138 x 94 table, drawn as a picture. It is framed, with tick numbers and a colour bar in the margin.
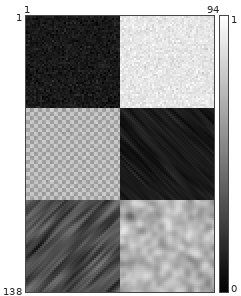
The table splits into 3 rows of 2 panels. Panel 1,1: very low, fine-grained, faint in contrast. Panel 1,2: very high, fine-grained, faint in contrast. Panel 2,1: high, checkered. Panel 2,2: very low, slanting down to the right, faint in contrast. Panel 3,1: low, slanting up to the right. Panel 3,2: high, blotchy.
